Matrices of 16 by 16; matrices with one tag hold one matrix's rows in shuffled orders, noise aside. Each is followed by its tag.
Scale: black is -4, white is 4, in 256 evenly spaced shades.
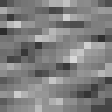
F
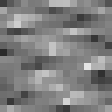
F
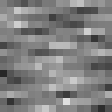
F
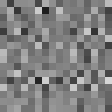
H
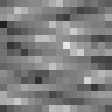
F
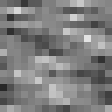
F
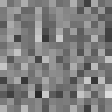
H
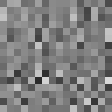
H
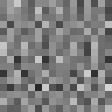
H
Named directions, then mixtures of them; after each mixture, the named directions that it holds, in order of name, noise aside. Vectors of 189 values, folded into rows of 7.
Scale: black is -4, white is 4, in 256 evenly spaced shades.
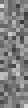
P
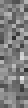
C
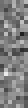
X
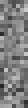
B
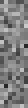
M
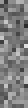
M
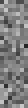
M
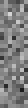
C, M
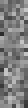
B, X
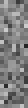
M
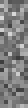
B, M, P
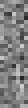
C, P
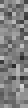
C, P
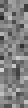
B, C, P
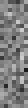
C, M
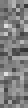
B, X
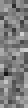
X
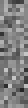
B, C, M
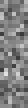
B, P, X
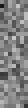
P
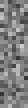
B, P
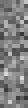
C, X
